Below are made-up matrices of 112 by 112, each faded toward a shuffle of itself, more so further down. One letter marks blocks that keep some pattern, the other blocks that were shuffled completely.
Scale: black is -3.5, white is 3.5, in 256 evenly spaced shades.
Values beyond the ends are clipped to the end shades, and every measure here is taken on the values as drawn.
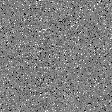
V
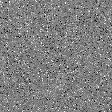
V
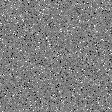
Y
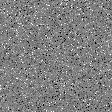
Y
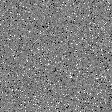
Y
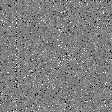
V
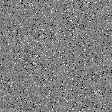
V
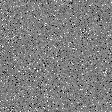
Y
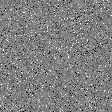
Y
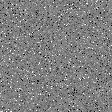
Y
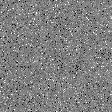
V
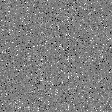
V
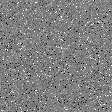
Y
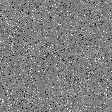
Y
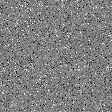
Y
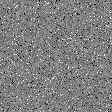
Y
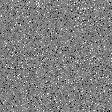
V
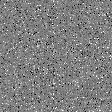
V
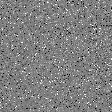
V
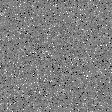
Y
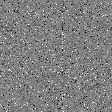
V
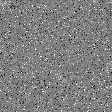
V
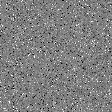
V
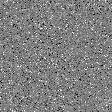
V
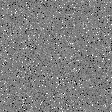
Y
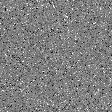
Y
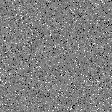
V
